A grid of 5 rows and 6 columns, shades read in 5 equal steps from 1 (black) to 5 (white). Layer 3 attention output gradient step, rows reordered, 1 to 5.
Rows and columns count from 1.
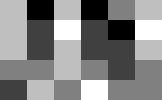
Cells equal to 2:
7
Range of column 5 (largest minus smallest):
2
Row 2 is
4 2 5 2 1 5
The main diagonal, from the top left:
4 2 4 3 3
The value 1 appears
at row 1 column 2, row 1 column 4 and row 2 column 5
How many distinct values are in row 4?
3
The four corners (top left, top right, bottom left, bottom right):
4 4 2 3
